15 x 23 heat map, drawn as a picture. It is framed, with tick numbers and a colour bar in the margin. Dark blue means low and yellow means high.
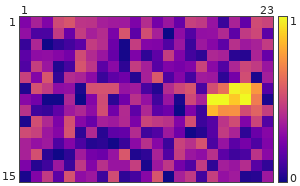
On average the colour sits 30% of the way up the scale. Neither half mirrors the other. In the middle right lies a patch that is higher than the rest. The ninth with the highest average is the middle right.
